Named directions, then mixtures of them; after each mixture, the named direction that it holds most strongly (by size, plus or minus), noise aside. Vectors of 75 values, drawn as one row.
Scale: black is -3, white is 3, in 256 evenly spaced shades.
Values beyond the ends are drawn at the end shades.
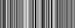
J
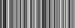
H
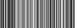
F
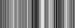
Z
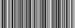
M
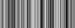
Z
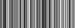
H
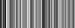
H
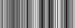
Z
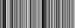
H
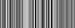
J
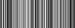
M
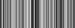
Z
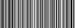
F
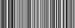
F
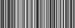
F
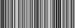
F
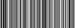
H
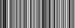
H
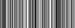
J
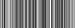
F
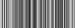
F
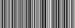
M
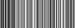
F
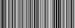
M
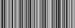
M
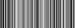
F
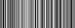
J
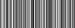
M
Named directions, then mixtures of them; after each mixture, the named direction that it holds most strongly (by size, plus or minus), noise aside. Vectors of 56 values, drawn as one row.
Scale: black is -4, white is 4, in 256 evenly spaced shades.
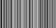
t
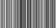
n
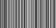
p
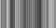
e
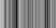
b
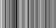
b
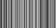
t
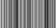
b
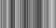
e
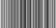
n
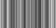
e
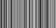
t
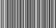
p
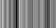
b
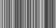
n
